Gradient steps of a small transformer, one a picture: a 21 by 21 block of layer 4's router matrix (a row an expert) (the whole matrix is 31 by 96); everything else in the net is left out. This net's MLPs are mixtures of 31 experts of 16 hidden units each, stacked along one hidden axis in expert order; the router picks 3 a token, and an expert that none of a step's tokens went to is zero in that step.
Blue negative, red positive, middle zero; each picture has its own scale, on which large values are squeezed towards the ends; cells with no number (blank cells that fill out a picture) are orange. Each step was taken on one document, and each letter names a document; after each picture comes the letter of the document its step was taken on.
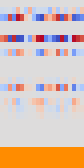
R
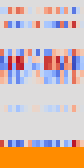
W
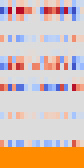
W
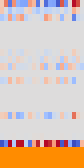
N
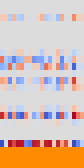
N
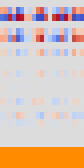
R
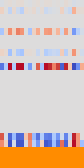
W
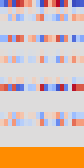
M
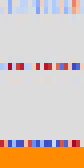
W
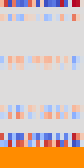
N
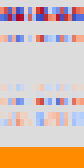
R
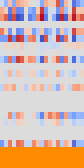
M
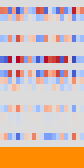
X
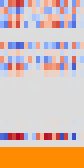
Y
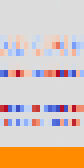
X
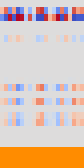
R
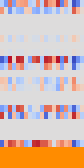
N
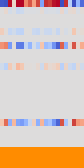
Y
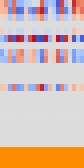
M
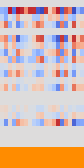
M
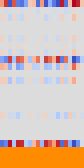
N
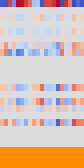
Y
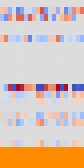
R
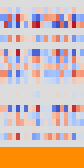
X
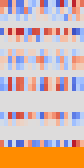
M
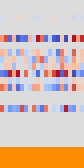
X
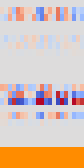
R
